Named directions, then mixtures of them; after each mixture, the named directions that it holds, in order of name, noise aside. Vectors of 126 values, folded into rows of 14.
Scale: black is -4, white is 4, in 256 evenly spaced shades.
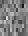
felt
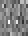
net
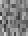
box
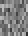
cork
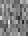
box, cork, net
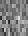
box, felt, net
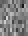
felt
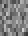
box, felt, net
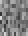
box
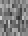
box, cork, net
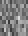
box, felt, net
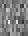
felt, net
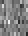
cork, felt, net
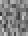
box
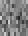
box, net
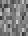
box, cork, net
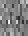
box, net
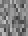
box, felt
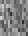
box, cork, net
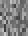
box, felt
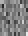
box, cork, net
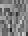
cork, felt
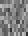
cork
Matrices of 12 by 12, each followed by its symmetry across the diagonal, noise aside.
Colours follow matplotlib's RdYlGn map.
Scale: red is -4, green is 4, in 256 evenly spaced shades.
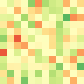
neither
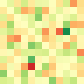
antisymmetric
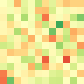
neither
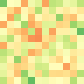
symmetric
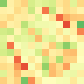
symmetric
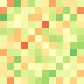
symmetric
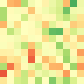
antisymmetric
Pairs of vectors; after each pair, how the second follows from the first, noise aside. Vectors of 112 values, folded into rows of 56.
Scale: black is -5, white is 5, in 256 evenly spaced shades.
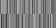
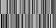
scaled up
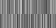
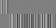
partly zeroed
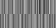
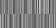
negated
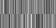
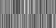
reversed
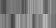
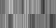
reversed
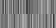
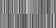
negated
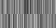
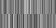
negated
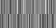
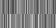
reversed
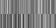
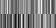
scaled up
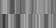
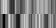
scaled up
